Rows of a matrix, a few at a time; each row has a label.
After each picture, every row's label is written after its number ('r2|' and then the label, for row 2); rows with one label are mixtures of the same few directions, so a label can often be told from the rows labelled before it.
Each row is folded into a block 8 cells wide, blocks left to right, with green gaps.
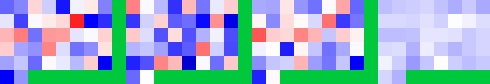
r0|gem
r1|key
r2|gem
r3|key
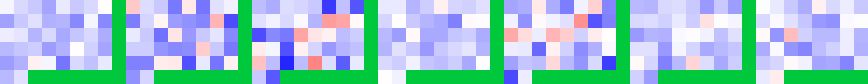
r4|key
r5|key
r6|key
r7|gem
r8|gem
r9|key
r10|gem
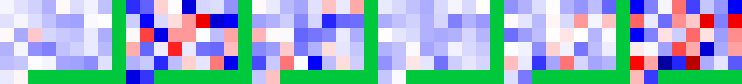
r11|gem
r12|gem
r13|key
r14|key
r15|key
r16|key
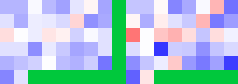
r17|gem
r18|gem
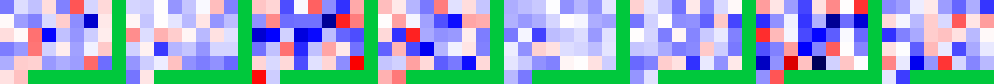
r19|key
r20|gem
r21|gem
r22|gem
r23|gem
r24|key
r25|key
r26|key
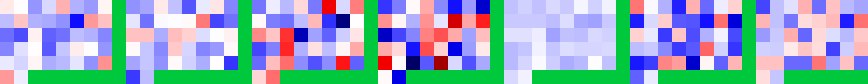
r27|gem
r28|gem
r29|key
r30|key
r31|key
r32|key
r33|key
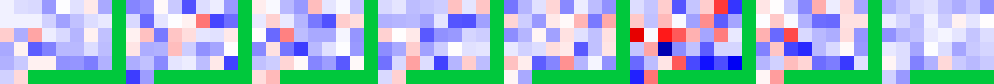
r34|gem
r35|gem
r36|gem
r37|key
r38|key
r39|gem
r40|gem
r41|key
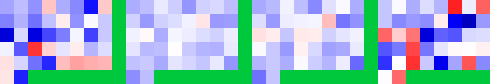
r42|gem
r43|gem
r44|gem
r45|key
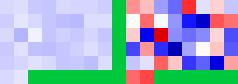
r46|gem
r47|gem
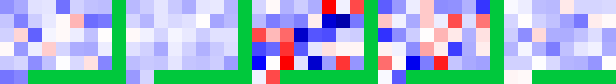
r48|gem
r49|gem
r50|key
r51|key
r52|gem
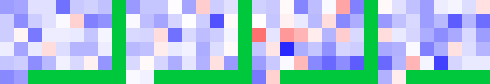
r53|gem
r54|key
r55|gem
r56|key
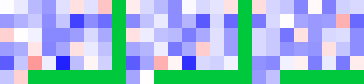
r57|key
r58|key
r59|key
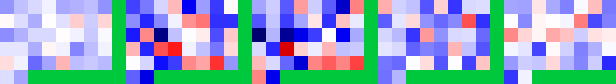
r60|key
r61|gem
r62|gem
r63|key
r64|gem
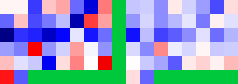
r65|gem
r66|gem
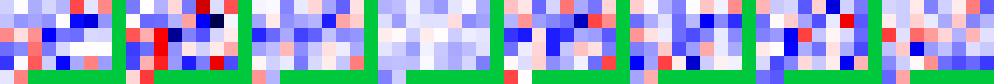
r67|key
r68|key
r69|gem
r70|gem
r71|gem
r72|key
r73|key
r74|gem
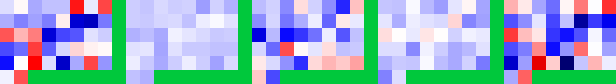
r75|key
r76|key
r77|gem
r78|gem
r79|key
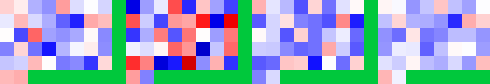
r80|gem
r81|key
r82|key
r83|gem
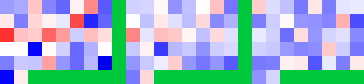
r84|gem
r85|gem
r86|key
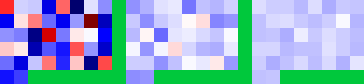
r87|key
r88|gem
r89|key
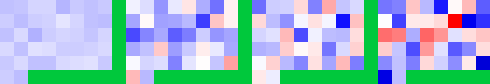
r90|gem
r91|gem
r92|key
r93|gem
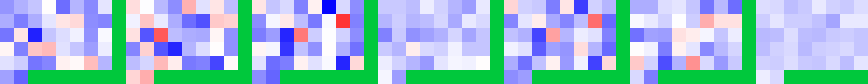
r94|gem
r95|gem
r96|key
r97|gem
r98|key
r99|key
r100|gem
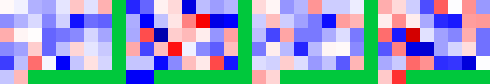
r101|key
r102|gem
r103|gem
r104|gem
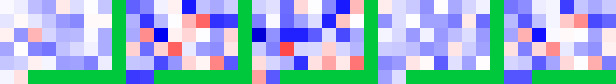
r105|gem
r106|gem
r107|gem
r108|key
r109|gem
